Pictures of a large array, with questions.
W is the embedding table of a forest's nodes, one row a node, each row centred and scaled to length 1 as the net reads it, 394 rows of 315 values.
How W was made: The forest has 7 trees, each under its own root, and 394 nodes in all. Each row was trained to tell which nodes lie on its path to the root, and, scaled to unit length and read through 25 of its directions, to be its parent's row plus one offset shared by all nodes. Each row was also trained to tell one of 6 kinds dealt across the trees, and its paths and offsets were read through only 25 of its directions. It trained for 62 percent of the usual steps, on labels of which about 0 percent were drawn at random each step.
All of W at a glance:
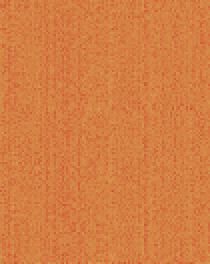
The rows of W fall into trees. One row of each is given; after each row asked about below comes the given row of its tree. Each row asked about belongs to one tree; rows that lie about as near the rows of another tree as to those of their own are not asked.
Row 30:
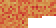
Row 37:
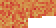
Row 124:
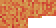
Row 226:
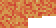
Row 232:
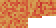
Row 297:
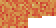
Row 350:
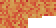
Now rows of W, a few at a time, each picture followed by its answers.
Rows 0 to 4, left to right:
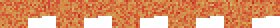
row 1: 30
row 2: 30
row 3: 30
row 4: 297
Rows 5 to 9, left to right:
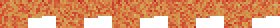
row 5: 350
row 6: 30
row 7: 350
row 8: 37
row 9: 297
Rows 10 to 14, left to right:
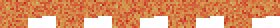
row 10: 37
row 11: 30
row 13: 30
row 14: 37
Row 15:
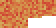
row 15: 350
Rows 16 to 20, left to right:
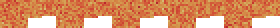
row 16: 350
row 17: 30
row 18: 297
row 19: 30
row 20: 297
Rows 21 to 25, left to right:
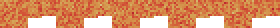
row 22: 30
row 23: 226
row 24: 350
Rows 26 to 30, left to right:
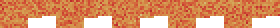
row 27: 30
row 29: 37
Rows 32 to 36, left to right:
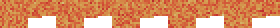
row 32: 124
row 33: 37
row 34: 297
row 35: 226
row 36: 350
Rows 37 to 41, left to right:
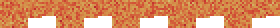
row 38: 232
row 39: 232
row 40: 297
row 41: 232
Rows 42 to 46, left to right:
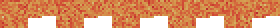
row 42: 30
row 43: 37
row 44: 297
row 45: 226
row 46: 37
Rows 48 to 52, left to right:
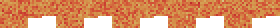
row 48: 30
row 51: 226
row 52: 232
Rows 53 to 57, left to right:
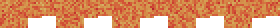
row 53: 37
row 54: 232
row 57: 30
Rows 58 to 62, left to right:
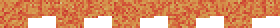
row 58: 232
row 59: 30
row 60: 232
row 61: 350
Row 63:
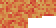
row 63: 226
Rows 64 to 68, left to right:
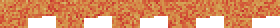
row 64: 226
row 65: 37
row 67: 30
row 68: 37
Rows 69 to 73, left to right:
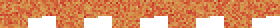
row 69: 350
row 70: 350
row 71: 232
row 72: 350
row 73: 30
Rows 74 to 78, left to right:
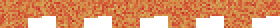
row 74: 37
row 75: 350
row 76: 350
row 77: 232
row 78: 226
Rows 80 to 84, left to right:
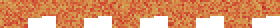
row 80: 297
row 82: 350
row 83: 30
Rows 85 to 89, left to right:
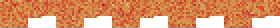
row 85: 37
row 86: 350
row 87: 30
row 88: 232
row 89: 37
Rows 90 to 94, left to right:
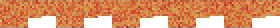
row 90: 297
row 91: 232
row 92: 350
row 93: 350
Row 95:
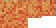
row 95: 232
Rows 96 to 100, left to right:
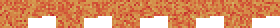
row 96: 350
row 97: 232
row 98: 37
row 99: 350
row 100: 30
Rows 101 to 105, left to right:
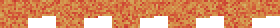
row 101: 30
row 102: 30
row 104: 350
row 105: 350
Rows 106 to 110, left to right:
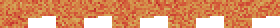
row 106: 297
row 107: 37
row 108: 350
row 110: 37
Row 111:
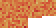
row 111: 37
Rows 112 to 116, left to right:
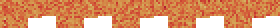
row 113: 232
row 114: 232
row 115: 297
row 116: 37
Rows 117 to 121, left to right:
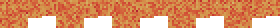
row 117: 350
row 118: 232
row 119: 232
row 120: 232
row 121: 30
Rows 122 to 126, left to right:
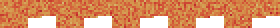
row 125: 232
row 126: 297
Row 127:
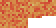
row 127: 37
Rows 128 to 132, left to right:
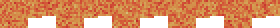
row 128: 350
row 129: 350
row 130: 350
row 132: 232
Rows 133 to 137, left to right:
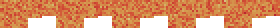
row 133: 232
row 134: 232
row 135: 37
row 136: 232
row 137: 350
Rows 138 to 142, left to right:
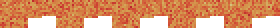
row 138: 297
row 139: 232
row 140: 350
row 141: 37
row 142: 297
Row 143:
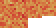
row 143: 30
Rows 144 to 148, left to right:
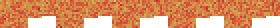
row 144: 37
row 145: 226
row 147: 37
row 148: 350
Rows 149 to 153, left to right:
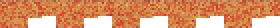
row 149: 232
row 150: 297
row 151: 297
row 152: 350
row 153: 350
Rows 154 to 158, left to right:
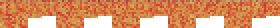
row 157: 350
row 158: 232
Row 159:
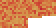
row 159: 232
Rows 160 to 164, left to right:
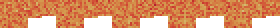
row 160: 37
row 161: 297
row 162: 226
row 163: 232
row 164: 232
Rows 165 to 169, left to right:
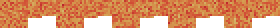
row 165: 232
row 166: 37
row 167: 350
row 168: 37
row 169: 37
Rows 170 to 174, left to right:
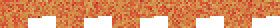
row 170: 37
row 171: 232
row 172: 37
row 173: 232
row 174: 30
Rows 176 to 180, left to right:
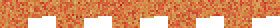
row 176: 37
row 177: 226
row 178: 350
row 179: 226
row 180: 232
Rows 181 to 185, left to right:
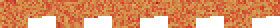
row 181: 350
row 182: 30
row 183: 297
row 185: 350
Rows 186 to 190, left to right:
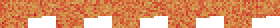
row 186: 297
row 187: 226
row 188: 350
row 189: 37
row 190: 30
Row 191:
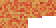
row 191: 226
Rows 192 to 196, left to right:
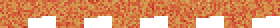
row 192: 37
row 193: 297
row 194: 232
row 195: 37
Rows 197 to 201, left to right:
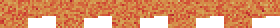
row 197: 30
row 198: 226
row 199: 30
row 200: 350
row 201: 37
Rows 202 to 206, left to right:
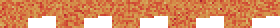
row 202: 232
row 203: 226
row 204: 350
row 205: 297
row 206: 350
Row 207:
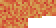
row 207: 297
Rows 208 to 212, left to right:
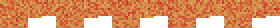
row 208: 297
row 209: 232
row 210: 350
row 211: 124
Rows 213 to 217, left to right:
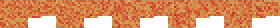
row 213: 37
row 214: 297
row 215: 232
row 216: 350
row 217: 30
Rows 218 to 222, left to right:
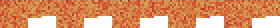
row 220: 232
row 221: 30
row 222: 297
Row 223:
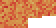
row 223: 232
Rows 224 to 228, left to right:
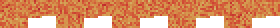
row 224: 37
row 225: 30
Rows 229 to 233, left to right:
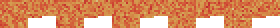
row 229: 30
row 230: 37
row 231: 350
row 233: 37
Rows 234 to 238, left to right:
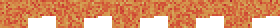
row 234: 350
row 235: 37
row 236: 30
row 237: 226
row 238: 297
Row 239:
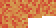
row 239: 350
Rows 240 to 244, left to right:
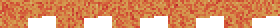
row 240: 232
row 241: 124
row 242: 232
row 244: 30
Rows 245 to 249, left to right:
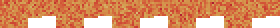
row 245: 350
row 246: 232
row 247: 350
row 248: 30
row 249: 232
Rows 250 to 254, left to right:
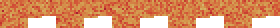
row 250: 37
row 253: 232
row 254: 350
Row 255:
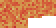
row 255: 350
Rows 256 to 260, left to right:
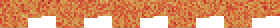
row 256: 350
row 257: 30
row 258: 37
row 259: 297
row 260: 232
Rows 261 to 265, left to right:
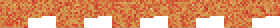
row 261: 297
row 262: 232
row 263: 30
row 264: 37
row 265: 37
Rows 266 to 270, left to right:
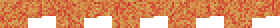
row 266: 232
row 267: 37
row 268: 232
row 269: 232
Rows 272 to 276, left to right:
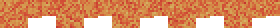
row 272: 232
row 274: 350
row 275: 350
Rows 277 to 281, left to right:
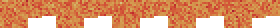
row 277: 232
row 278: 226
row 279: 30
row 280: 232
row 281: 37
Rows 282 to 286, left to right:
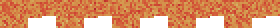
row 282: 232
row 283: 37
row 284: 350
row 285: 30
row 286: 30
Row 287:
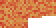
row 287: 37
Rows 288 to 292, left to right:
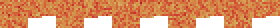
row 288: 37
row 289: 232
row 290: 297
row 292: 37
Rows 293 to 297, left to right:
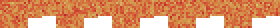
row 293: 30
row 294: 350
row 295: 30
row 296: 232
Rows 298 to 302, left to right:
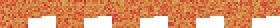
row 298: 37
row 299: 297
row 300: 350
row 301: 30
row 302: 232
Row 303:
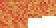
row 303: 30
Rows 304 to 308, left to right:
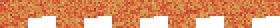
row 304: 297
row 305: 37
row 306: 350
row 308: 350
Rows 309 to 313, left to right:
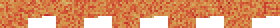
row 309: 226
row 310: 30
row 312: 37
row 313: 232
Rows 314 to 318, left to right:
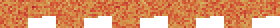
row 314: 30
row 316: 232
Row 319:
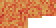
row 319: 226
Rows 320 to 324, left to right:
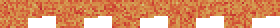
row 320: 232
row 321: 350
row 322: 297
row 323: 30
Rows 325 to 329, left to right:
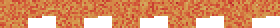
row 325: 30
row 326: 350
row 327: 232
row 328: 226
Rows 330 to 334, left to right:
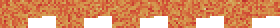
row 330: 350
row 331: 37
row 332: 350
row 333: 226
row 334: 30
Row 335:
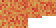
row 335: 30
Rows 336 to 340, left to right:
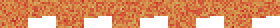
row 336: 30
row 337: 297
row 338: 350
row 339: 37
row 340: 37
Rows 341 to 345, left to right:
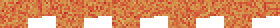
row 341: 232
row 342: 30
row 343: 37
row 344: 37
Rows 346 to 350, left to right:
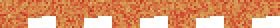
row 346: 297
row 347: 30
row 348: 30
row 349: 350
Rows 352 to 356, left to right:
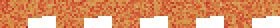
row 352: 232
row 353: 37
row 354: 232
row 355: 232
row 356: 30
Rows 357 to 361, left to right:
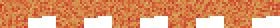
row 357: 297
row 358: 37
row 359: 297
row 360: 124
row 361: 350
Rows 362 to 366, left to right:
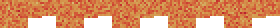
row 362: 37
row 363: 30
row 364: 350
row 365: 37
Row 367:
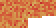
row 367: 350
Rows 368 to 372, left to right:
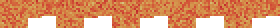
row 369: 37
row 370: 30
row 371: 232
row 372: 350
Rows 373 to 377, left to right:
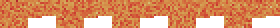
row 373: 37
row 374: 30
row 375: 37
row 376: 124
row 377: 297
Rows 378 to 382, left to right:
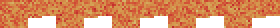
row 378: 30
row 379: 350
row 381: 350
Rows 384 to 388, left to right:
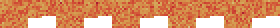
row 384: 350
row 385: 232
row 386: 232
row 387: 232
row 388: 30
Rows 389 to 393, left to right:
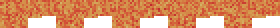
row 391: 232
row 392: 297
